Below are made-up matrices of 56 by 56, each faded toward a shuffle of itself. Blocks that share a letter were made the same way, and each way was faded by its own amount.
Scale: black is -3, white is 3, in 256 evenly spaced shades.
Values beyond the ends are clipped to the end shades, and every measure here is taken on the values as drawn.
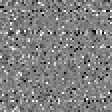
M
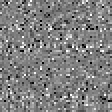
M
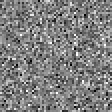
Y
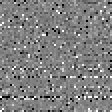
M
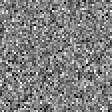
Y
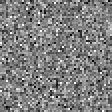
Y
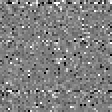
M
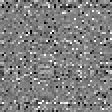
M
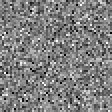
Y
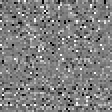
M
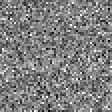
Y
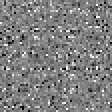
M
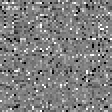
M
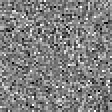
Y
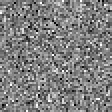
Y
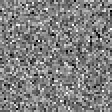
Y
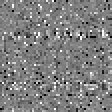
M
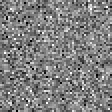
Y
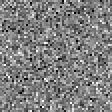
Y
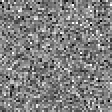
Y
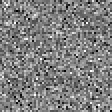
Y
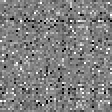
M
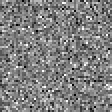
Y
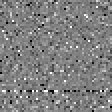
M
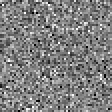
Y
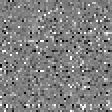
M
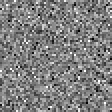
Y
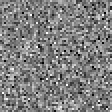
Y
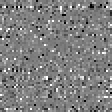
M
